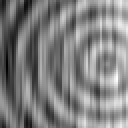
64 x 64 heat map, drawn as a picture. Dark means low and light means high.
Streaks run downward. Values rise toward the right. Rings spread out from the middle right. The histogram is bell-shaped.
